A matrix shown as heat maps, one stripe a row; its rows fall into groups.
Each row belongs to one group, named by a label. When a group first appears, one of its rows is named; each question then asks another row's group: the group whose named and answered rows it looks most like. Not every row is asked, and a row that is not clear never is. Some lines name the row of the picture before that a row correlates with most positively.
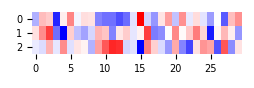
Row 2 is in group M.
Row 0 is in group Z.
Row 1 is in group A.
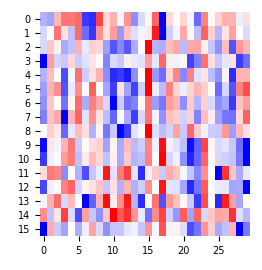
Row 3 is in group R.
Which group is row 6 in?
Z
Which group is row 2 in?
Z
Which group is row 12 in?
R
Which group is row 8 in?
Z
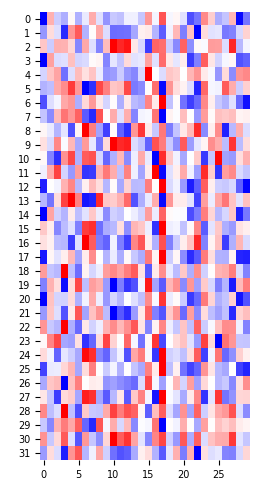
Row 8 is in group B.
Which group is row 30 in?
M
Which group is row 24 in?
B
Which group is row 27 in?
B
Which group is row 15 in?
B
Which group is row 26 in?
Z
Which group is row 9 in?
M
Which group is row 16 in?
B
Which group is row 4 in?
Z
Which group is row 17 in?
R
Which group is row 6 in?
R
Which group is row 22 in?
M
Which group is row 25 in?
R
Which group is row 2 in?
M
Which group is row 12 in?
R
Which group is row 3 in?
R
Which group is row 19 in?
Z
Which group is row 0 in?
R
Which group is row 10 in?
B
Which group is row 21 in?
Z
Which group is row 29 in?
A
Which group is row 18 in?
M
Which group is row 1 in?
Z
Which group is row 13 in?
A
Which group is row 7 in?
A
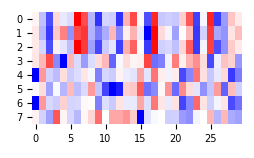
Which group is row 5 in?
Z
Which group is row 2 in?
B
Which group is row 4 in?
R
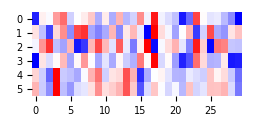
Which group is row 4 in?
M
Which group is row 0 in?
R
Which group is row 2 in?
A
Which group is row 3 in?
R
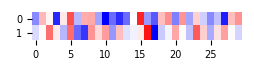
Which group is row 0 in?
Z
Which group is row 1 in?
A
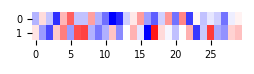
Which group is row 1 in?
B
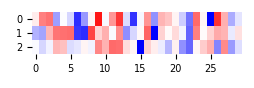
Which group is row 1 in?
A
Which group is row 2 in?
M
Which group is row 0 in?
A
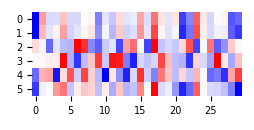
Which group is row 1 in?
R
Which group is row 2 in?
B
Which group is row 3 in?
A
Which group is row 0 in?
R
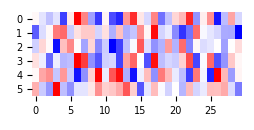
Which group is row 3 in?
B
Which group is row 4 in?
A
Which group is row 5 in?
M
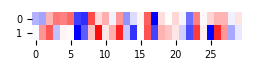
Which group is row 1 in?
A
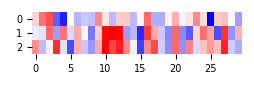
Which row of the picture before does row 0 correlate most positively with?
1
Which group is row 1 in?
M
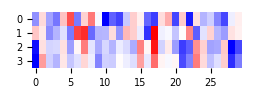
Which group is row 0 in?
Z
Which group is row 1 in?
B
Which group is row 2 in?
R
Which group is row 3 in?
R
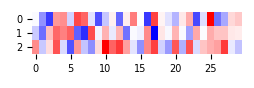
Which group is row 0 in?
B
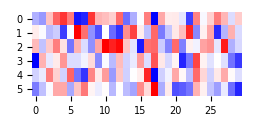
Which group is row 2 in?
M
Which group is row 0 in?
A
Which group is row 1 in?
B
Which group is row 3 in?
R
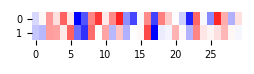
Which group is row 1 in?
A
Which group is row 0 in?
A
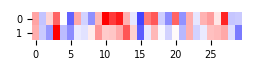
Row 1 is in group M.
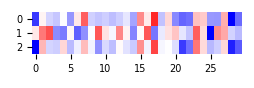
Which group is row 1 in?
A
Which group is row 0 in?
R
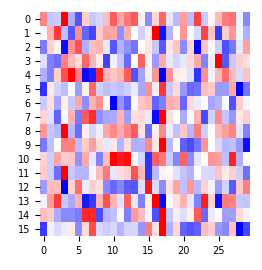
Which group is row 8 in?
M
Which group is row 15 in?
R
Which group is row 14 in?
B
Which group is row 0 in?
M
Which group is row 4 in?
A
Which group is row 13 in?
A
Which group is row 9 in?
R
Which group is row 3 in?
B
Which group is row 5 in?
R
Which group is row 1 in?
A
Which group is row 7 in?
B
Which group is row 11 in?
M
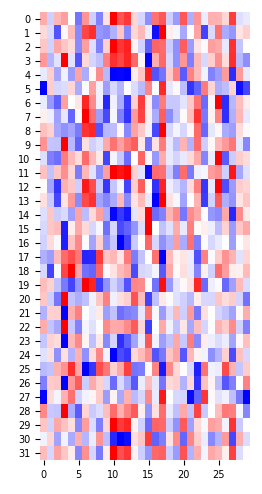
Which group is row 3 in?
M
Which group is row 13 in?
B
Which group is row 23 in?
Z
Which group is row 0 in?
M
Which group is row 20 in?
M
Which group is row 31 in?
M
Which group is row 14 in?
Z
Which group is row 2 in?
M
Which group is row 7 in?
B
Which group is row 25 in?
A
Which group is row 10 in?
B
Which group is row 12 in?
B
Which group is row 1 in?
B
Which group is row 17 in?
A
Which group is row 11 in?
M
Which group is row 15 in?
Z
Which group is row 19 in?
B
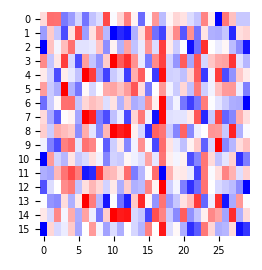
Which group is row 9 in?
B
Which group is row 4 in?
B
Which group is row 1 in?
Z
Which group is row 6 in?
R
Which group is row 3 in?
M
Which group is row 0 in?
A
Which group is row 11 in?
A
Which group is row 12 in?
R
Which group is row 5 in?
M
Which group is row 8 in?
M
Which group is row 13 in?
B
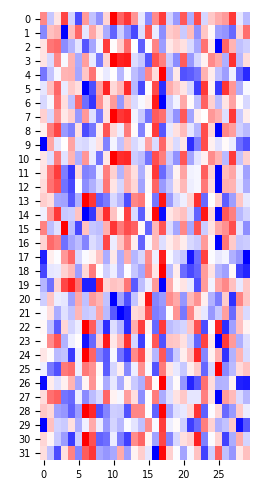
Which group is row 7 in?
M
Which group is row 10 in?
M
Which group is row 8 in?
A
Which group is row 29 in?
R
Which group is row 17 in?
R
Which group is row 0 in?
M
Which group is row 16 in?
A
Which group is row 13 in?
B
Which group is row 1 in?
Z
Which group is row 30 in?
B
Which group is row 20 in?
Z
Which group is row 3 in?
M
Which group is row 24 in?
B
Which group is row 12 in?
A
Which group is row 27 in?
A
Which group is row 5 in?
A
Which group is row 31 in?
B
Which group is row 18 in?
R
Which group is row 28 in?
B
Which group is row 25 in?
B
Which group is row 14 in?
A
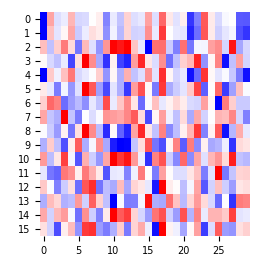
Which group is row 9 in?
Z
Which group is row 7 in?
M
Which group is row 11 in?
B
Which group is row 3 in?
B
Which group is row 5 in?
B
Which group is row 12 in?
B
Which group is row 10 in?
M
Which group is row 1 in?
R
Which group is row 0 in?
R
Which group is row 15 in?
B
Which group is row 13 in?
Z
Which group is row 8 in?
B
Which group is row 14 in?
M
